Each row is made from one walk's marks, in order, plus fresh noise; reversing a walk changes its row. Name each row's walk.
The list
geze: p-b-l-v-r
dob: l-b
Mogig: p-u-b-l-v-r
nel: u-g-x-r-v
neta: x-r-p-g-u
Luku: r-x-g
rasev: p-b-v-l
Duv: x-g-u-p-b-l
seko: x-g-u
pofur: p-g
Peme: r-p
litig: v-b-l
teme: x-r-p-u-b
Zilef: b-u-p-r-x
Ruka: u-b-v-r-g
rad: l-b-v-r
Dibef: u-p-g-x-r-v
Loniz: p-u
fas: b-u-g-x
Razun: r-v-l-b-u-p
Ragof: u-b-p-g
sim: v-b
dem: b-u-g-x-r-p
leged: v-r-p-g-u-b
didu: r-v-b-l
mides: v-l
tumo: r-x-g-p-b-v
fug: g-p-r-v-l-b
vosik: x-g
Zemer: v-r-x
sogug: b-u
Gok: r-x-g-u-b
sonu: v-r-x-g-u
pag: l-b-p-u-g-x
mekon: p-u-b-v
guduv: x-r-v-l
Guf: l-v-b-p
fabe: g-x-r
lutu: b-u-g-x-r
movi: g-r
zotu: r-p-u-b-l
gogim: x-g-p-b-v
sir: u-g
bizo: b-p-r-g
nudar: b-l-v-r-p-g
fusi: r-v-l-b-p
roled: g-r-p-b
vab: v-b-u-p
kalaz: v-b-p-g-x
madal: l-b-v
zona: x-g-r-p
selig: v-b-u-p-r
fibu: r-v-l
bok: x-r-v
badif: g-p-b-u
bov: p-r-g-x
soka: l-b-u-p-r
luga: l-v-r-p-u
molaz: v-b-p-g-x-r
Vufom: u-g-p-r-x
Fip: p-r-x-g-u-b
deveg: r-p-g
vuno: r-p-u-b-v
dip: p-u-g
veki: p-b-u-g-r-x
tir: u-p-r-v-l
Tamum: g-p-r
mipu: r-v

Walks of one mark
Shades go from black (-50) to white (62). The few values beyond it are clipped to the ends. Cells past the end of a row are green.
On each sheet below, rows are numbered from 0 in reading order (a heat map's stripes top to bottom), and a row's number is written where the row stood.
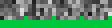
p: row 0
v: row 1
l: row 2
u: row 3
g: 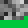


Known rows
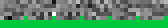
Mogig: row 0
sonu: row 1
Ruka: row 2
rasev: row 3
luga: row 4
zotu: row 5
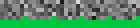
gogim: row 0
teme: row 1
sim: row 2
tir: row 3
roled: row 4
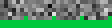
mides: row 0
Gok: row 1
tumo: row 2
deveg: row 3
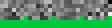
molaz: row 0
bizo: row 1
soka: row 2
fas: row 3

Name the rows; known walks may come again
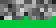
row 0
pofur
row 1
Vufom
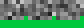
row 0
didu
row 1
vuno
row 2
Guf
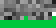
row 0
geze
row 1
sonu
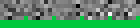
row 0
tir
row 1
guduv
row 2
leged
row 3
fas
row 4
Luku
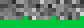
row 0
vab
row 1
Duv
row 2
neta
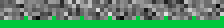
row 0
badif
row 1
Mogig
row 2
litig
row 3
veki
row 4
rad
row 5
Zemer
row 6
Loniz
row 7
Fip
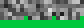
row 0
rasev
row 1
deveg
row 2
sir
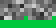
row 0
Ragof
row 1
lutu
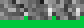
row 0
teme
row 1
Peme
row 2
zona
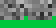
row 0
roled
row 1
Ruka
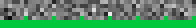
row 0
bok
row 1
kalaz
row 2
luga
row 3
sogug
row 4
gogim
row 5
tumo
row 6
fabe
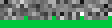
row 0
dob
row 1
fusi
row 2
seko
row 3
Gok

